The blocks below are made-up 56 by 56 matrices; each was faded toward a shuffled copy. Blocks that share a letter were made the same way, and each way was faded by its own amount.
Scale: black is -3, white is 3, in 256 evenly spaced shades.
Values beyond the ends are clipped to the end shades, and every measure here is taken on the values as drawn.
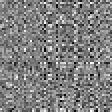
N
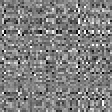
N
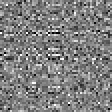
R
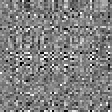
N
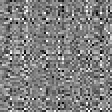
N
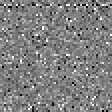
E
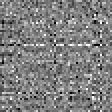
R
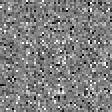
E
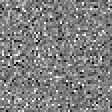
E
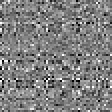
N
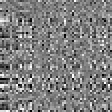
N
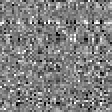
R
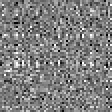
R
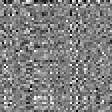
N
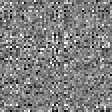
R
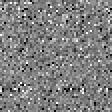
E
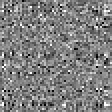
R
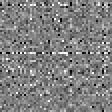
R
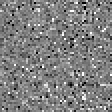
E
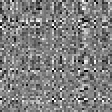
N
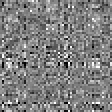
N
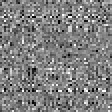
R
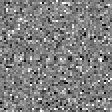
E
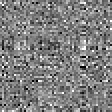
R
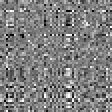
N
